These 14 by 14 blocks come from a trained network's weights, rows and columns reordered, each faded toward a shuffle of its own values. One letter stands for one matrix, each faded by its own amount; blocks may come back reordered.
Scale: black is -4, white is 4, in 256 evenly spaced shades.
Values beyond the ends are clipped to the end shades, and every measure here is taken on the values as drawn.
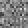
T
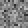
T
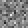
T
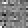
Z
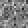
T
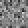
T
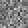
T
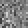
T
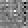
Z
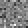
T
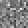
T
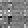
Z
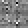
Z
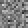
T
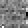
Z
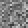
T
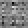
Z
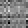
Z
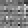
Z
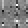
Z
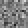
T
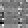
Z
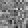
T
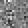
T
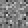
T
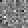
T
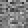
T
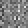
T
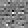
Z
